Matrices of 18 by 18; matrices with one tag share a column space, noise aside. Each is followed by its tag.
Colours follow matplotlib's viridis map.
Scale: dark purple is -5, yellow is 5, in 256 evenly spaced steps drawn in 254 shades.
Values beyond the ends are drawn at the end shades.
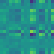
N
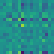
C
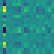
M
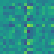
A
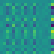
A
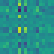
M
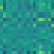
C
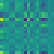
C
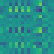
M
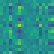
A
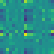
N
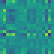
N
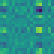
M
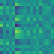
A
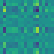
M
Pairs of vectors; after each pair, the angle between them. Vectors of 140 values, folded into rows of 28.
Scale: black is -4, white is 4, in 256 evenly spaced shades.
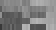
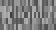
orthogonal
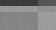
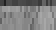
nearly parallel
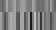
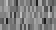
orthogonal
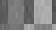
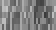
partly opposed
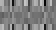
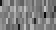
orthogonal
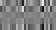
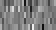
orthogonal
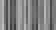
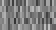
orthogonal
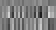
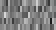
orthogonal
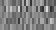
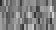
orthogonal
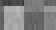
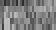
partly aligned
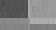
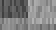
nearly parallel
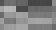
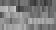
nearly parallel
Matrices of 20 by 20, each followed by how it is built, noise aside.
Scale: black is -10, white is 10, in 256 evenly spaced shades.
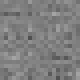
low rank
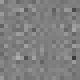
low rank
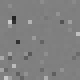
sparse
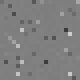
sparse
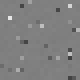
sparse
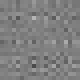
low rank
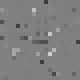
sparse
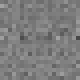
low rank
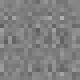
low rank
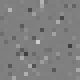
sparse
